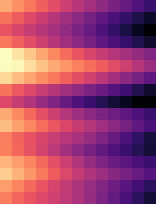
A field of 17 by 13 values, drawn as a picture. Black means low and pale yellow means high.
There are no lone odd cells. Streaks run across, left to right. The field climbs toward the left.
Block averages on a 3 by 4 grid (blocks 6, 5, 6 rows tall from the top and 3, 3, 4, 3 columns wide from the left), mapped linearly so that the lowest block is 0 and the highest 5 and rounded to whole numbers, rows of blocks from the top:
5420 / 5320 / 5320
